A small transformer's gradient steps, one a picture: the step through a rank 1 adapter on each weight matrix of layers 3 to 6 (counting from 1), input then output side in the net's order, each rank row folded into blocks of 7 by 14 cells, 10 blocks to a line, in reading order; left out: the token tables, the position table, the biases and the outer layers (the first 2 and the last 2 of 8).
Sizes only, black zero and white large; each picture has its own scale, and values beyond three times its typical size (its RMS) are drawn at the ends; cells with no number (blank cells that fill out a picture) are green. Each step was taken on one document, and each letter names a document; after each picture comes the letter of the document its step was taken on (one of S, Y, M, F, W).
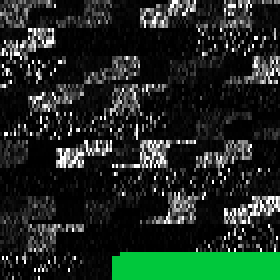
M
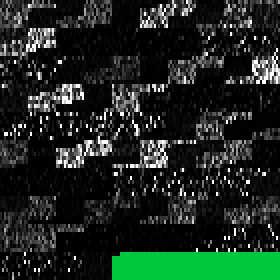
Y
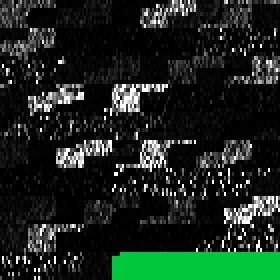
M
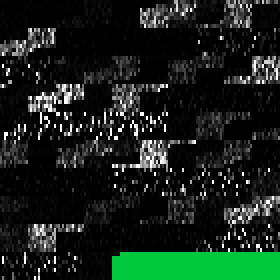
Y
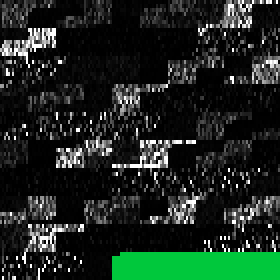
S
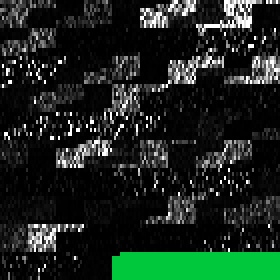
S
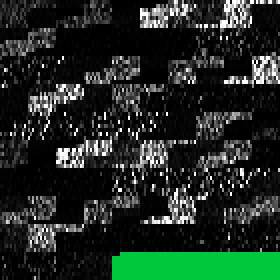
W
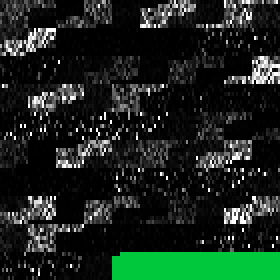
W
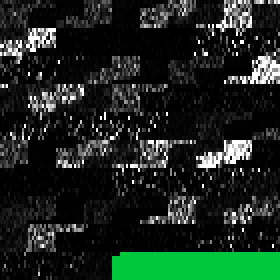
W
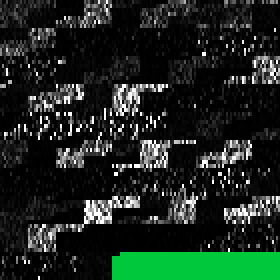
M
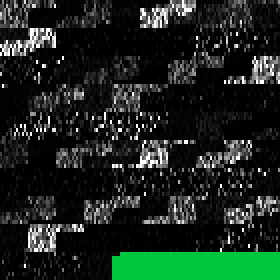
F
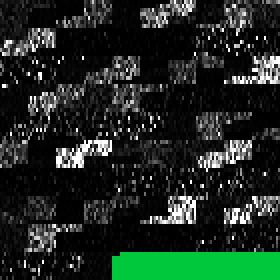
F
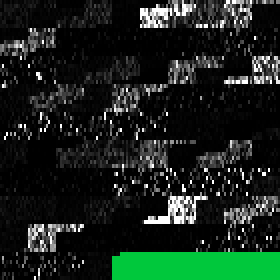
F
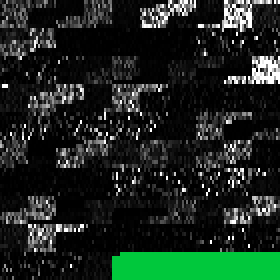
W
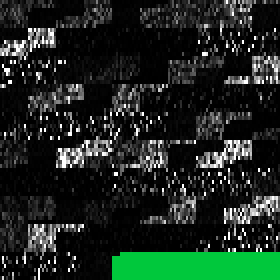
Y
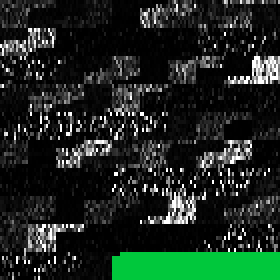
M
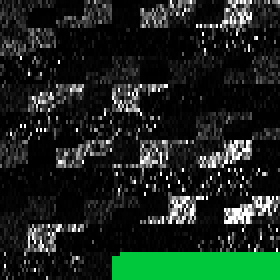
F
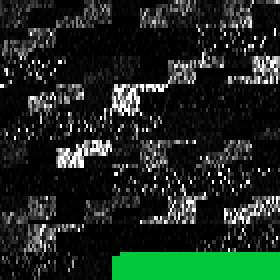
M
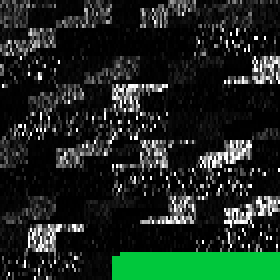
F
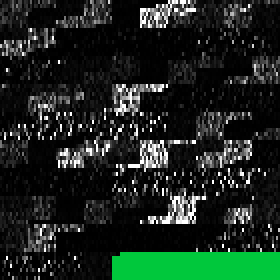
M
